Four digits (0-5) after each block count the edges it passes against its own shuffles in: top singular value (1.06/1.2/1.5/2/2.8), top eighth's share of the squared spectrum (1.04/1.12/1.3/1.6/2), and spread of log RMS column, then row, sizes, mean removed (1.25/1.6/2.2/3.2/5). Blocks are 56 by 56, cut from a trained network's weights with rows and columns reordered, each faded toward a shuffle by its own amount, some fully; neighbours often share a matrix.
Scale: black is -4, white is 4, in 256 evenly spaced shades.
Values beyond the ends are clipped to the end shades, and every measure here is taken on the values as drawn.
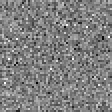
0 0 0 0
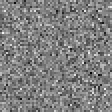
2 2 1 1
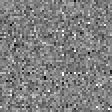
2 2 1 1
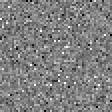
0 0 0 0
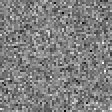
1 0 0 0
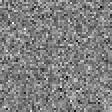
0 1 0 0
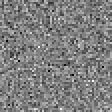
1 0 0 0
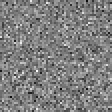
0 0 0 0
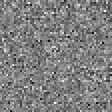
1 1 0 1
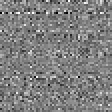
3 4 1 3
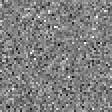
0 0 0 0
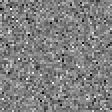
0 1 0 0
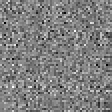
3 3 0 2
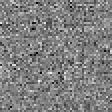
3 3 0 2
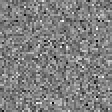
2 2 1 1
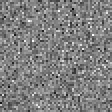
1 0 0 0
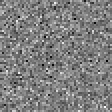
1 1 0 0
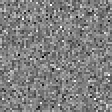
1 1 0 0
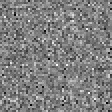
2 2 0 1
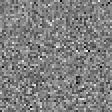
2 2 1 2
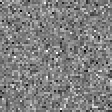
0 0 0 0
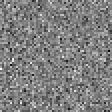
2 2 0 1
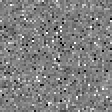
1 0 0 0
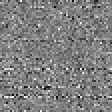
3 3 0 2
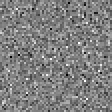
1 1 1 0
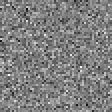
1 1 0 0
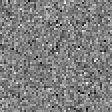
1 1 0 0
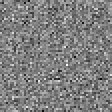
3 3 0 1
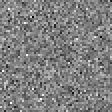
0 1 0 0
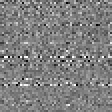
4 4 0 3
